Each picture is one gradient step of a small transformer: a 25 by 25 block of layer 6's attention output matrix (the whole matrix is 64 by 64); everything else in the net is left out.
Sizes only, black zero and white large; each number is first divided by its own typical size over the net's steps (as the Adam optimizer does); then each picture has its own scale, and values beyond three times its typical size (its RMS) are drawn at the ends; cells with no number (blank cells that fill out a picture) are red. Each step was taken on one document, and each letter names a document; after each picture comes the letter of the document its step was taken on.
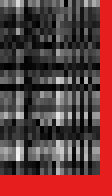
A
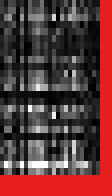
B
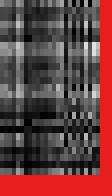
A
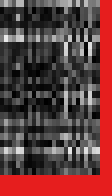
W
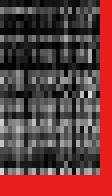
A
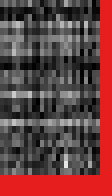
W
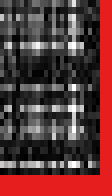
B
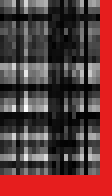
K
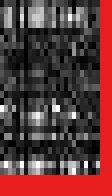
B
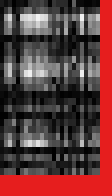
K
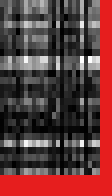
K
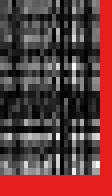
K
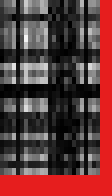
K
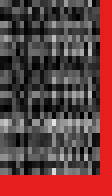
W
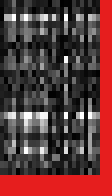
K
